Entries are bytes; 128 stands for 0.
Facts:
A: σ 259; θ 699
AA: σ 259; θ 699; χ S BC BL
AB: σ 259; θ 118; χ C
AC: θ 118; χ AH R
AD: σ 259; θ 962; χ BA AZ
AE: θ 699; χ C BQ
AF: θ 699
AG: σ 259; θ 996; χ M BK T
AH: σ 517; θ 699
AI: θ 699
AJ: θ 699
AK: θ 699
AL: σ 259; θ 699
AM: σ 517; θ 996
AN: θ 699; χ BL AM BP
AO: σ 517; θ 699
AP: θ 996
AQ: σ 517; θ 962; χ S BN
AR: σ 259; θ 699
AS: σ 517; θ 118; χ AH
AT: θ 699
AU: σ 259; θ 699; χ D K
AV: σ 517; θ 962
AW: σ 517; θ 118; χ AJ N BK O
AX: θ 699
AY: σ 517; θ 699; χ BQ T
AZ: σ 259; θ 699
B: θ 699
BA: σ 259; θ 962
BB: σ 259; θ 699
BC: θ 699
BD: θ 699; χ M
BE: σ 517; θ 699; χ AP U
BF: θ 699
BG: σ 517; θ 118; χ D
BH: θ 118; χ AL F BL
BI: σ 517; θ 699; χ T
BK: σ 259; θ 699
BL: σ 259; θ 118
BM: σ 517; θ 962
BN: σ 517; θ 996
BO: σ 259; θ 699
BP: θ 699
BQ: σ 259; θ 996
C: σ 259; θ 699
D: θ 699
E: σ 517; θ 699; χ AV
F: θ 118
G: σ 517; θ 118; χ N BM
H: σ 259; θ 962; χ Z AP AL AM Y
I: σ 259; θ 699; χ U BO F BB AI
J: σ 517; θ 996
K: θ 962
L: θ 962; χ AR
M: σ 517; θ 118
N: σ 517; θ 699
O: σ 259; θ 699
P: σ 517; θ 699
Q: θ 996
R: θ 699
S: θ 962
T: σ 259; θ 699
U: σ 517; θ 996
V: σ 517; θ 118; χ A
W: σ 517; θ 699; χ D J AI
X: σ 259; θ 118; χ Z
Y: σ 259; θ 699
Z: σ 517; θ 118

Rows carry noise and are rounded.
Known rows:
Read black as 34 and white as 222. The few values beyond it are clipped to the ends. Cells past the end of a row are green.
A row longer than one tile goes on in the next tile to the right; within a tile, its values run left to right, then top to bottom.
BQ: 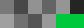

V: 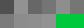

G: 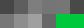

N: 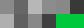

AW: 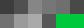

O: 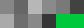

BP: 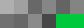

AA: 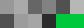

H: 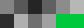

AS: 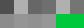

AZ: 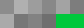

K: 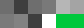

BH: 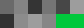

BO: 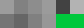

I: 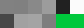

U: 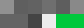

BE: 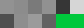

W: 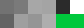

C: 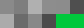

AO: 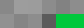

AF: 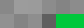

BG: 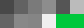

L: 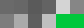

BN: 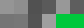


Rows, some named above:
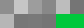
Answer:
AH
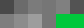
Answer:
AB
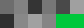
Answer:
BH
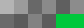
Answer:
AL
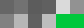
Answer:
AD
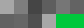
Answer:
AM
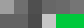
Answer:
AP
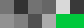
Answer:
BM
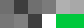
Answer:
K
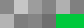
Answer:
R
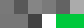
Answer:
J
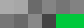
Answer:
BC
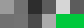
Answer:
S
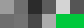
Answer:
S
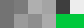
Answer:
AU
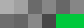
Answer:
BP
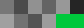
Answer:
BQ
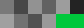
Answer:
BQ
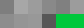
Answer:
E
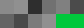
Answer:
BL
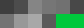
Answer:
AW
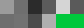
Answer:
S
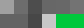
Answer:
AP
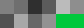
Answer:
AQ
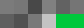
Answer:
F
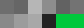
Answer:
AY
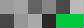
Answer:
AN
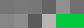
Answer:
Q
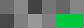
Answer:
X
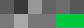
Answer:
AG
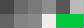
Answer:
BG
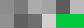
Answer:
D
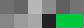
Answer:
AY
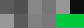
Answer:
M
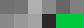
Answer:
AE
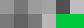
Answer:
AI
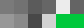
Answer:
BA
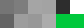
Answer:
W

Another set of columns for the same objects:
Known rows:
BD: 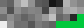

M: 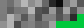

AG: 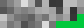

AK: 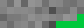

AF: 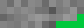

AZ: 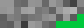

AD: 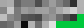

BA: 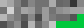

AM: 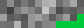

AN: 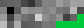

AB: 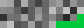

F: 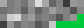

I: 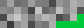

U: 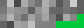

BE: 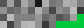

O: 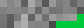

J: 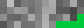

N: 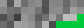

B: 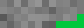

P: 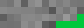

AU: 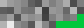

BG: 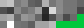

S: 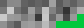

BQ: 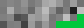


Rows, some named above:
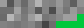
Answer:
AL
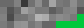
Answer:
BP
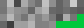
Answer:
U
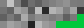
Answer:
W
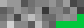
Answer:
D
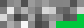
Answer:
AV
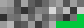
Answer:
AB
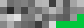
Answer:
BH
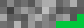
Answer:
AM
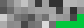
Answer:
AG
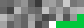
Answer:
H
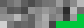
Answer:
AA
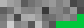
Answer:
D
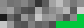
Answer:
AE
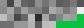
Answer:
BM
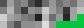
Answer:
AQ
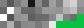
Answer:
L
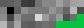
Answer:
AN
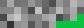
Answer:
I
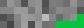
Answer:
AI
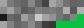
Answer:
C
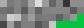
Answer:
F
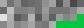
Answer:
K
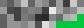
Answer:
G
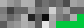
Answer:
AW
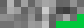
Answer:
BN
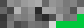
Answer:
Z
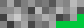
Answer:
I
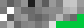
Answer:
L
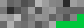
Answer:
BL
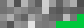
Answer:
AP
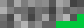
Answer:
AH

